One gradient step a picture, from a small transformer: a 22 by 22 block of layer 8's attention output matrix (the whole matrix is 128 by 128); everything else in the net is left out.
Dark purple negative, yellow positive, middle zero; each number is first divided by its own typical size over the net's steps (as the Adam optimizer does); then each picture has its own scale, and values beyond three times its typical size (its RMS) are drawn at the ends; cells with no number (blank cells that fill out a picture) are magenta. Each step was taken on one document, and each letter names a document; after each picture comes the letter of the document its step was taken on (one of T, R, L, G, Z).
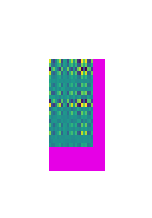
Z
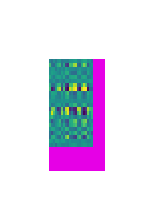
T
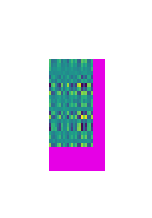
Z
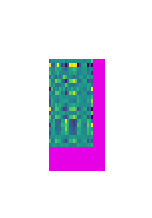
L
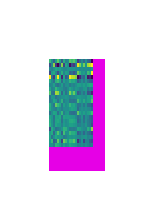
L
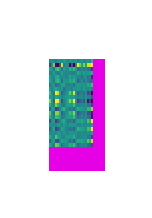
L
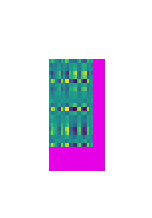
T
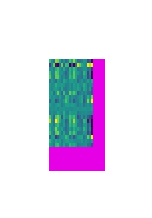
L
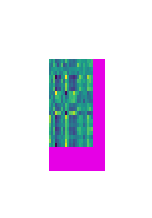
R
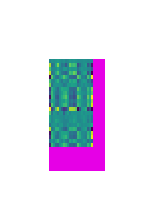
L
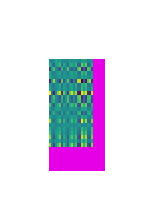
Z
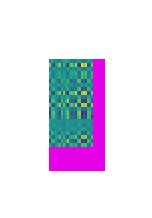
Z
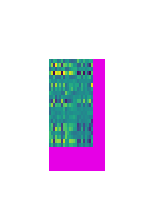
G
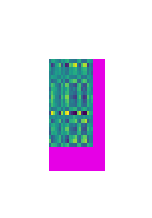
T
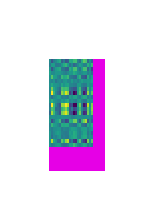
T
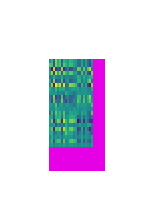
G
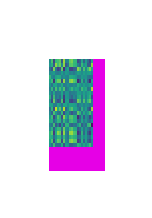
G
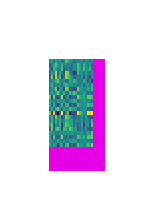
R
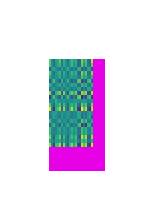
Z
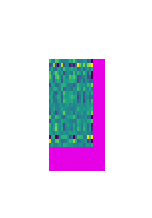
L
